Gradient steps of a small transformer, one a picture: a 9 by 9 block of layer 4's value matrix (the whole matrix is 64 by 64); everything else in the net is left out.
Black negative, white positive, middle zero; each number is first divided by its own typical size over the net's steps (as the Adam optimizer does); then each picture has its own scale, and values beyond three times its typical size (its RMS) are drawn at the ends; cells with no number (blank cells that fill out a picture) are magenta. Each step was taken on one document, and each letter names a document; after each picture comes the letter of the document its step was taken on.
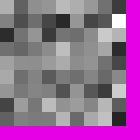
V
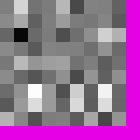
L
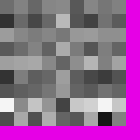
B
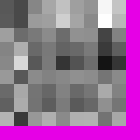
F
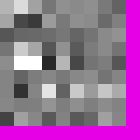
L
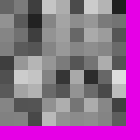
V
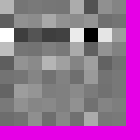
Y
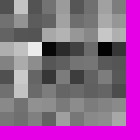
F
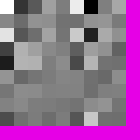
Y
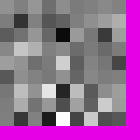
L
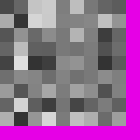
F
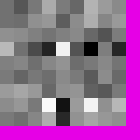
B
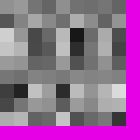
L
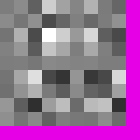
V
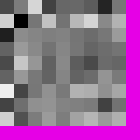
F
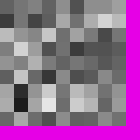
F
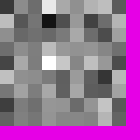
V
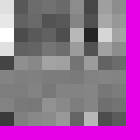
Y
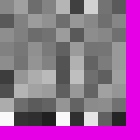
V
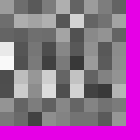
V
